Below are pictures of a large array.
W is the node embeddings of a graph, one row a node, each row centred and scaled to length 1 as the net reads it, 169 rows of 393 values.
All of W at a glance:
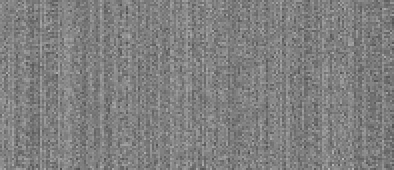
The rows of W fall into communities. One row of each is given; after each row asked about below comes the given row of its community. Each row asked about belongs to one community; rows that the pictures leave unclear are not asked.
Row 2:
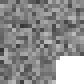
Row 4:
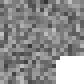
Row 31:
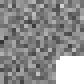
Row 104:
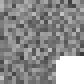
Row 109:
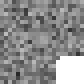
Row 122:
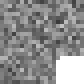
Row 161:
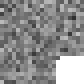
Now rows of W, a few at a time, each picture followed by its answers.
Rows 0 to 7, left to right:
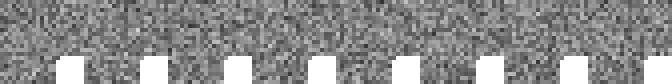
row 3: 104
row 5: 122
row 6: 104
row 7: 122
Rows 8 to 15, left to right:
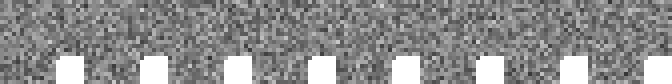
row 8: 31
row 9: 104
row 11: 4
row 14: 122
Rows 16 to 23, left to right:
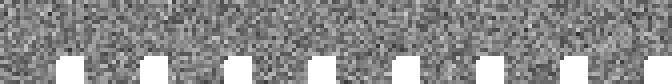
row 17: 4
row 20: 31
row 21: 161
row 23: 161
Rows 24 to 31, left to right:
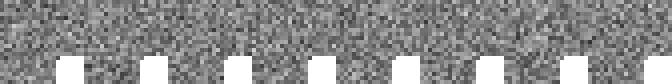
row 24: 4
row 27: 161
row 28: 2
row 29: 4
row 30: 31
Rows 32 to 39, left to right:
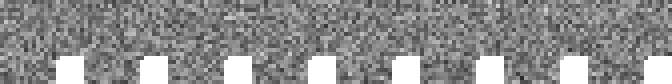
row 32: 122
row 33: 4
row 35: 31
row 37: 122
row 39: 109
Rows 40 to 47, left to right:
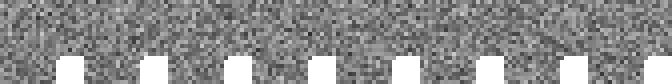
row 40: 109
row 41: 31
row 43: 109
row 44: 109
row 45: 109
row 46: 161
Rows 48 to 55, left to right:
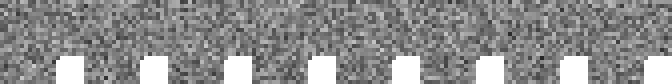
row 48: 161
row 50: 122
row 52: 122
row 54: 2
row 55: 109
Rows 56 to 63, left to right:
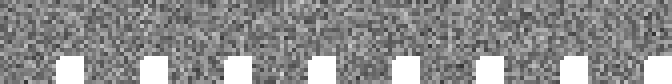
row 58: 2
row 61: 2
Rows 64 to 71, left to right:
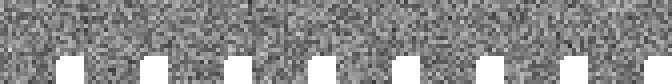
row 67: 2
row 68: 161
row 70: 2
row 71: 104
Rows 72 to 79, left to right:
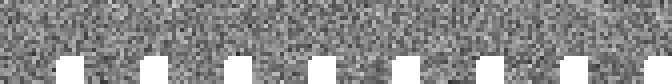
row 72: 31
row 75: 4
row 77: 161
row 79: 122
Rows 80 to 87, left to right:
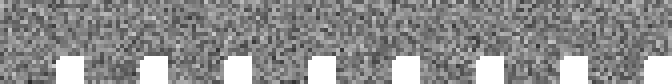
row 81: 2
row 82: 161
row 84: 161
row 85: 31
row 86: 122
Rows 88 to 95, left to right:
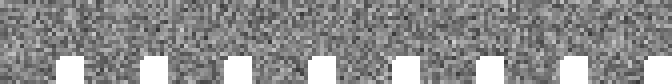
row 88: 122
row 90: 4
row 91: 161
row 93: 109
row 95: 109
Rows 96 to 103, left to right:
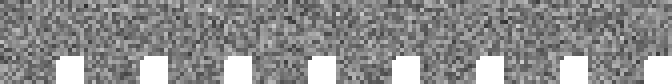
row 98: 104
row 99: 4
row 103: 161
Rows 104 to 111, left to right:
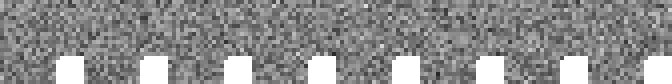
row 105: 122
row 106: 2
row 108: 104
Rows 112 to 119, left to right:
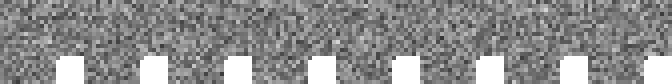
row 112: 109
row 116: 109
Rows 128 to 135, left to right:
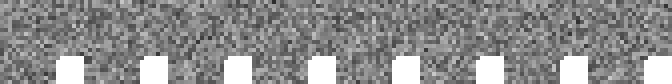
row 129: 161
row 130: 104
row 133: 161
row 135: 161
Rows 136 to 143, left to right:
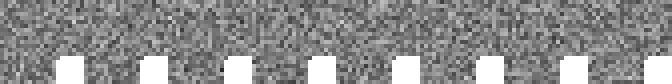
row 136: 2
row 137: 104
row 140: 109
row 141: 2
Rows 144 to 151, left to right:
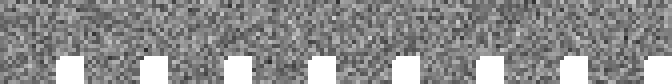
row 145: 161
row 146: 109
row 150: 4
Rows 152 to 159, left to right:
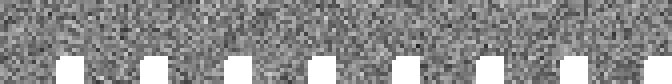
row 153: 122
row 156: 104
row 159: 2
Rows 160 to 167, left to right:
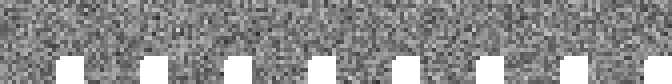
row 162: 122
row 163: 122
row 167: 4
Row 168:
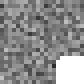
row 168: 104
